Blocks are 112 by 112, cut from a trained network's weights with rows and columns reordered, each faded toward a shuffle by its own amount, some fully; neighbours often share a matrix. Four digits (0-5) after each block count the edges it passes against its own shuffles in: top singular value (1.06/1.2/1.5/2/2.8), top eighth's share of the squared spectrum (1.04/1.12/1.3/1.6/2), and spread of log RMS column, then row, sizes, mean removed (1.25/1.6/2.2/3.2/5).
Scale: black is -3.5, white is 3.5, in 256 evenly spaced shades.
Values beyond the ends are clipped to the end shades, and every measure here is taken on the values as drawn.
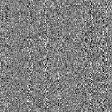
4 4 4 2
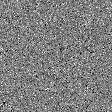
0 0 0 0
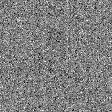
1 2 0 1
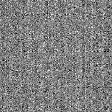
3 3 0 3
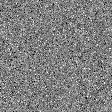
0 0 0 0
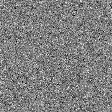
2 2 0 1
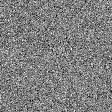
0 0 0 0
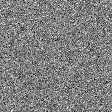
0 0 0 0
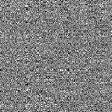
3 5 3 3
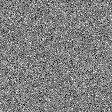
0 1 0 0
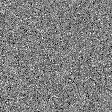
0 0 0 0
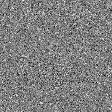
1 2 0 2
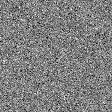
1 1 0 0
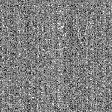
3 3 0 2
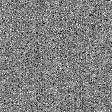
2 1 0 0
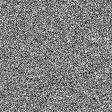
2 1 0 0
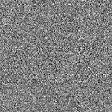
3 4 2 2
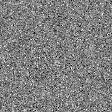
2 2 0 2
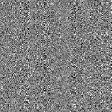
4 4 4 2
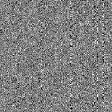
4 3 3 1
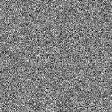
3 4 2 2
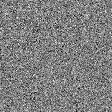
1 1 0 0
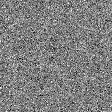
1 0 0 0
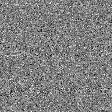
1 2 0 2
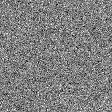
1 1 0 0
